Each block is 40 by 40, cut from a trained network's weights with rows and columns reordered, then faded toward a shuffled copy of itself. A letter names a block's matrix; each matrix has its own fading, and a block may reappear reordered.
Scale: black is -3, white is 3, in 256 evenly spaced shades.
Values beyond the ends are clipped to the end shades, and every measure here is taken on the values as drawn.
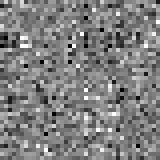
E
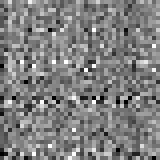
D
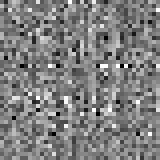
D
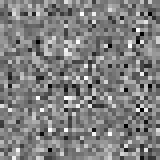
E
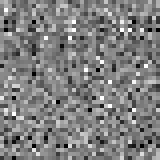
E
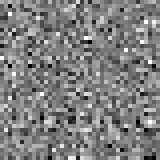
E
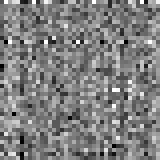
D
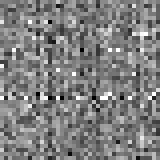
D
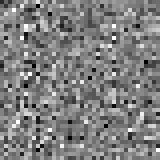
E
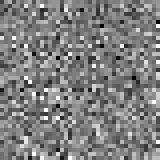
E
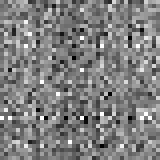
D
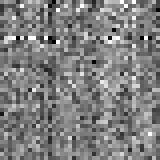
D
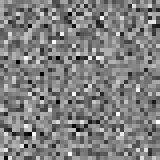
E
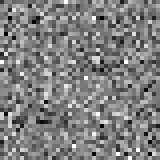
E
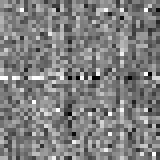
D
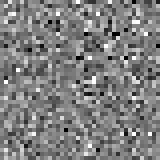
E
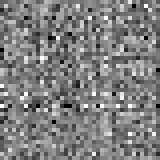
D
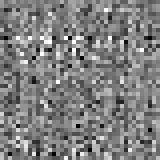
D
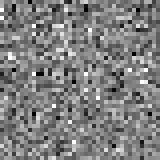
E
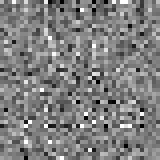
E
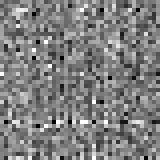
D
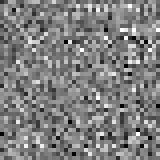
E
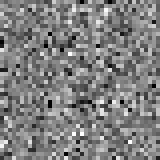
E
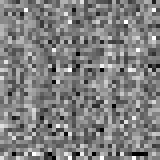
D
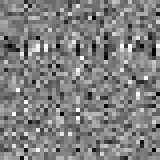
E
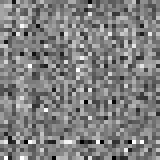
D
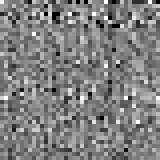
D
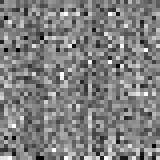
D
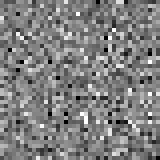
E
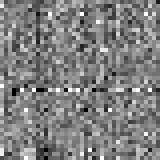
D
